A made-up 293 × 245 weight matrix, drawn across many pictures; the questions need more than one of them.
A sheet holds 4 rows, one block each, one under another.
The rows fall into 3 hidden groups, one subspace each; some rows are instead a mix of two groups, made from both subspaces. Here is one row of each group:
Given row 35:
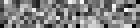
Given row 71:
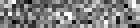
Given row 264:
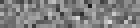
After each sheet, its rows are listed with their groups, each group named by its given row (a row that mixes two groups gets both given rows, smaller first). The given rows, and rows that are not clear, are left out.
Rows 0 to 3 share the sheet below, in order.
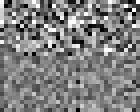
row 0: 35 and 71
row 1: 264
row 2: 35
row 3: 35
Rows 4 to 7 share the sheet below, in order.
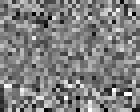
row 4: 264
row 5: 35 and 264
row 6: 35
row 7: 35
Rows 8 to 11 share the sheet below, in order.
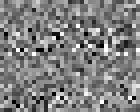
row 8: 35
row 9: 264
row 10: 264
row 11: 71 and 264
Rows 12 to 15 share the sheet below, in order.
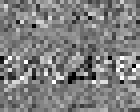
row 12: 264
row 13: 35 and 71
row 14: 71
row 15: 71
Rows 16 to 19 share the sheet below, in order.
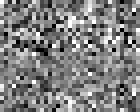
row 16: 71
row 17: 264
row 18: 264
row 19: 71
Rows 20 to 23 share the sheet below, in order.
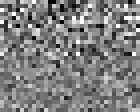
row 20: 71
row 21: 35
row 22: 264
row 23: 35 and 71
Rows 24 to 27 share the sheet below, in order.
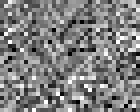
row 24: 71
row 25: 71
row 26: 71
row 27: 264
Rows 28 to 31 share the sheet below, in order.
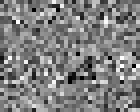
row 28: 264
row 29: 35
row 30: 71
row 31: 71 and 264
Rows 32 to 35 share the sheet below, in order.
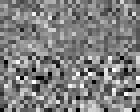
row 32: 264
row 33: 71 and 264
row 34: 264
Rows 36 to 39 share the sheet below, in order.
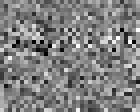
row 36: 264
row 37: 264
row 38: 35 and 71
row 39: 35
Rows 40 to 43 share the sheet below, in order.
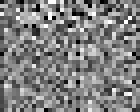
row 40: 264
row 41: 35
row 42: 35
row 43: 35
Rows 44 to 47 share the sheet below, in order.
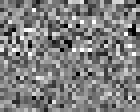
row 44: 35
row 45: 71
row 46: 264
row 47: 264
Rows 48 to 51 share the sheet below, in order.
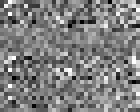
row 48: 71
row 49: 35
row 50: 71
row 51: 71 and 264
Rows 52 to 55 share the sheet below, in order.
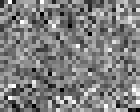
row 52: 71 and 264
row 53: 264
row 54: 264
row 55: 71
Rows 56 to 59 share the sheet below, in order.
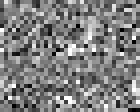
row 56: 35
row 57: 71
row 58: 35
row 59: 71
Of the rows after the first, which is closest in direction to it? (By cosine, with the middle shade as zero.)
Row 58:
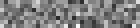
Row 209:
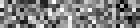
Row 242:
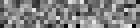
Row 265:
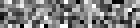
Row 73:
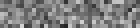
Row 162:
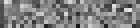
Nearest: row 265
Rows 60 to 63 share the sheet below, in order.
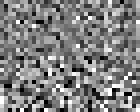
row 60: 264
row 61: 264
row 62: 264
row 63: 35
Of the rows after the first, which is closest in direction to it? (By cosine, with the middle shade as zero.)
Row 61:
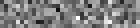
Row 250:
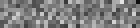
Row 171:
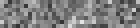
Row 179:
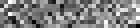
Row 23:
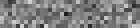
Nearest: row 171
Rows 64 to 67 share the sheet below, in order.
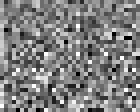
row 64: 35
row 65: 35
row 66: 264
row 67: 35 and 71
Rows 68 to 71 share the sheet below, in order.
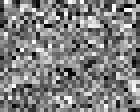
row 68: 35
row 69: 264
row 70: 71
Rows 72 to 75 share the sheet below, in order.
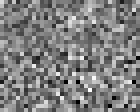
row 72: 71
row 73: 35
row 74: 35
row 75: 264
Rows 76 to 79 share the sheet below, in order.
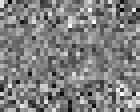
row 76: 71
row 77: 35
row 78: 71
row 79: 71
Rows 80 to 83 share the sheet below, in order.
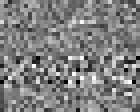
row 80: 71
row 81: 71 and 264
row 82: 35
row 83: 35
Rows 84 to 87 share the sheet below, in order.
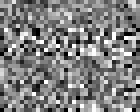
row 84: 71
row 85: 35
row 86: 35
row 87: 35
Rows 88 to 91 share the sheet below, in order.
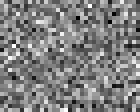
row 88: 264
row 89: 71 and 264
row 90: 71
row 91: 35
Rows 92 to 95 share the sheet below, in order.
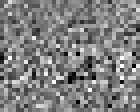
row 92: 71
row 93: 35
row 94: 71
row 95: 264
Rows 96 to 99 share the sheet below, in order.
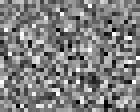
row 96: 264
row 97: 35 and 71
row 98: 35
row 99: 264
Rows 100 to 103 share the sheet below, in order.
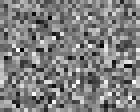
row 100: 264
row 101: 264
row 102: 35
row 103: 264
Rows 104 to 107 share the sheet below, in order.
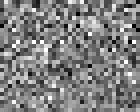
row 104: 35
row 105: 264
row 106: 71
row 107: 71 and 264
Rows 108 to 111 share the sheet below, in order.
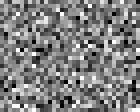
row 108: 264
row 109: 264
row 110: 35
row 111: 71 and 264
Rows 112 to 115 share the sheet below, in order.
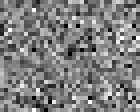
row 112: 35
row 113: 71
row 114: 35
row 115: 264
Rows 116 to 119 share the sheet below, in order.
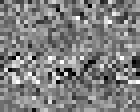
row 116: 264
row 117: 71
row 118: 71
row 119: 264
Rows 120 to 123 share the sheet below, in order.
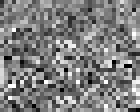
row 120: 71
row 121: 71
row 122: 35
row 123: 71
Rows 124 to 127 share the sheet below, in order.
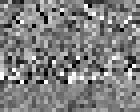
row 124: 264
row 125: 35 and 264
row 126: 35 and 71
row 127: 71
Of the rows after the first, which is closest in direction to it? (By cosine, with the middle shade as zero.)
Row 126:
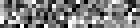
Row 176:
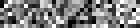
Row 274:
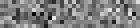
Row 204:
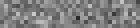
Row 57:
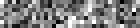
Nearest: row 57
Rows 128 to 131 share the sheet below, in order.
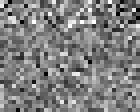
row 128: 71
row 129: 35
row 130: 35 and 264
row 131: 35 and 71
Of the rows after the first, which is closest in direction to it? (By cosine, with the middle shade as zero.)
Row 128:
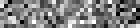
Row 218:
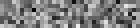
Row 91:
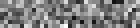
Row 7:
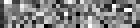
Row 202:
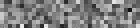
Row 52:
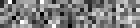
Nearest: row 202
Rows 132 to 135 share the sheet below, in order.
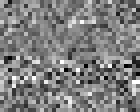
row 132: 71
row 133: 71
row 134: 35 and 71
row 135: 71
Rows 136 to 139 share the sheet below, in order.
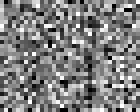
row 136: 35
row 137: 264
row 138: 35 and 71
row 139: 35 and 71
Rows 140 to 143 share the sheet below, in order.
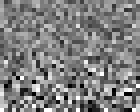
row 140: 35
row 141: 35 and 264
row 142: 264
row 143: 35
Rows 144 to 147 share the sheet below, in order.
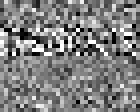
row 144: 35
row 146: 71
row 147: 264
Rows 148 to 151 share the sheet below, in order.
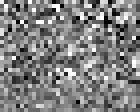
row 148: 264
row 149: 71
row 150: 71
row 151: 264
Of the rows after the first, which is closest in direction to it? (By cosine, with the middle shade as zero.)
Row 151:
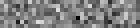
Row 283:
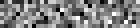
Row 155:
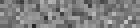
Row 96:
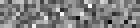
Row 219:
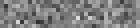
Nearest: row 96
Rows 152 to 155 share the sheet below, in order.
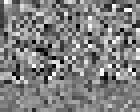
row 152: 35
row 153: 264
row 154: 264
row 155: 264
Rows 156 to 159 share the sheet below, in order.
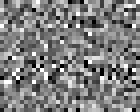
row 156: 35
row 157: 264
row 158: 264
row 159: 35
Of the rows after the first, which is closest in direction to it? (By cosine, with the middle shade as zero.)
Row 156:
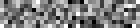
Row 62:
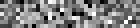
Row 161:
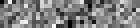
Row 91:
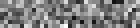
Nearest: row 91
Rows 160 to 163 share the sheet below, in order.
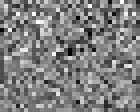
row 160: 264
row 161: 71 and 264
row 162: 35
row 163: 264
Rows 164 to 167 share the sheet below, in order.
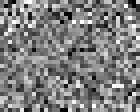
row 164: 71
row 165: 71
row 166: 35 and 71
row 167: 35
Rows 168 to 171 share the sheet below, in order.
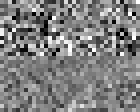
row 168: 264
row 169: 71
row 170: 71
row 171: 71
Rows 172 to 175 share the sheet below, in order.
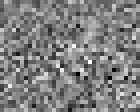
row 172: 35
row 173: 71
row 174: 264
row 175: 71
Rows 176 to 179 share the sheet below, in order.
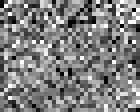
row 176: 71
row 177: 264
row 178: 35 and 71
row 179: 71
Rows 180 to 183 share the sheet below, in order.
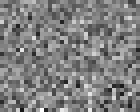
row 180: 71
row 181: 35 and 264
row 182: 35
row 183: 35 and 71
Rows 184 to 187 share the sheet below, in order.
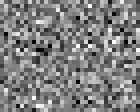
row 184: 264
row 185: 264
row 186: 35
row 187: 264
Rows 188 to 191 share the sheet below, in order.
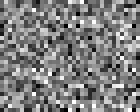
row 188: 35
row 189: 71
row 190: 264
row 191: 35
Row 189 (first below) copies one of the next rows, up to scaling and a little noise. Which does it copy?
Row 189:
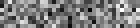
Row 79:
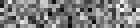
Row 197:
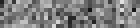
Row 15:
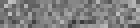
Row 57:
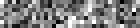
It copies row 79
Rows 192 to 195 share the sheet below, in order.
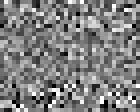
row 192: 35
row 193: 35
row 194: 35
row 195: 264
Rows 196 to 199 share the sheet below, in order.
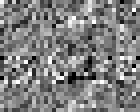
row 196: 71
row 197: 71
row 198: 71
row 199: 71
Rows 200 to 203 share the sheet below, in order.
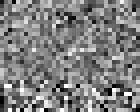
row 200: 71
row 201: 71
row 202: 35
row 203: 35
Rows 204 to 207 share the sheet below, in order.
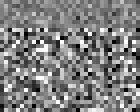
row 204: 264
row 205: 264
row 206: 264
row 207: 35 and 71
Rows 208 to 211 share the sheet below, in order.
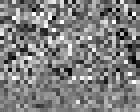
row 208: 264
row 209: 71
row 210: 71
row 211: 264
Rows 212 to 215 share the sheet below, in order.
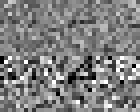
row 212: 71
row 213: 264
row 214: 71
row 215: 264
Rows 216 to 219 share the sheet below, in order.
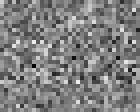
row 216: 71
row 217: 264
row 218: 35 and 264
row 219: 264
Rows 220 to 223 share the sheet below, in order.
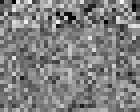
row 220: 71
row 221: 71
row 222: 71 and 264
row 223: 71
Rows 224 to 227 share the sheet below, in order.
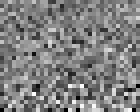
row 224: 71
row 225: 264
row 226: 71
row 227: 35
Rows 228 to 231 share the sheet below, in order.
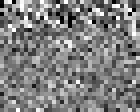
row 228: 35 and 71
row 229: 71
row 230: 35
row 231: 35 and 71
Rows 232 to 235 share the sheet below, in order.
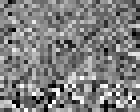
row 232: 71
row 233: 71
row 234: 71
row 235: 264
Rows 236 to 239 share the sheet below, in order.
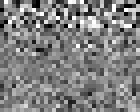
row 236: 35
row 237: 264
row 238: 35 and 264
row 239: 71
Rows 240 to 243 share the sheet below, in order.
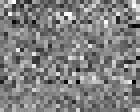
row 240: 71
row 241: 264
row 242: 35
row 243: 35 and 71
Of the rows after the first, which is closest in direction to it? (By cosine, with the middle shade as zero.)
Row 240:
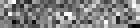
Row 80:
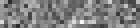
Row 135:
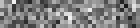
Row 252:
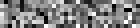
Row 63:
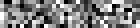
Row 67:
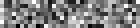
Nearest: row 135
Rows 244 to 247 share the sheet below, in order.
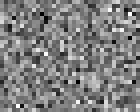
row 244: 35 and 264
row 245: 35 and 264
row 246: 35
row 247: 264
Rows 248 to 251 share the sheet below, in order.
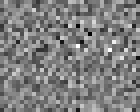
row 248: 35
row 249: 264
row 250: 35 and 264
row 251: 35
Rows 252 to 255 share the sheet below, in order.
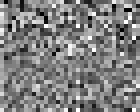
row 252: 35 and 264
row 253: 71
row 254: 35
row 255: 35
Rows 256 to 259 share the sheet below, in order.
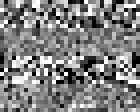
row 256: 35
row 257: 35
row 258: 71
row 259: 71
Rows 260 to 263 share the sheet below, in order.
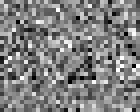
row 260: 264
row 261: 71
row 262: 71
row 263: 35
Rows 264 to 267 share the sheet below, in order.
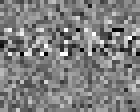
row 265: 35
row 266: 35
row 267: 71
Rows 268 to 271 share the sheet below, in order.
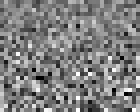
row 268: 35
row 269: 71
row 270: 264
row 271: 35
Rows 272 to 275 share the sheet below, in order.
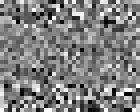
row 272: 264
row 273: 35
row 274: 264
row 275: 35
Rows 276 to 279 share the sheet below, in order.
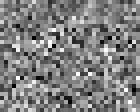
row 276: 71
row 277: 264
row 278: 264
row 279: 71
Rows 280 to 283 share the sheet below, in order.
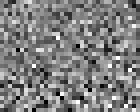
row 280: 71
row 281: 264
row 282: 35 and 264
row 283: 264
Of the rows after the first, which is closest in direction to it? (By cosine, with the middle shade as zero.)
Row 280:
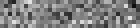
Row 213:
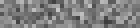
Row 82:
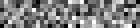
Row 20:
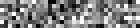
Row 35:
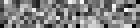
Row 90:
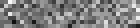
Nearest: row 20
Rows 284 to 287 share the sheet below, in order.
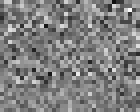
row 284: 35
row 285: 71
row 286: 71 and 264
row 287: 71
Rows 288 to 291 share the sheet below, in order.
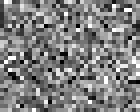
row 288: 35
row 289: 35
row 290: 71
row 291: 264
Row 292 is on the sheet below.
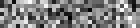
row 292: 71
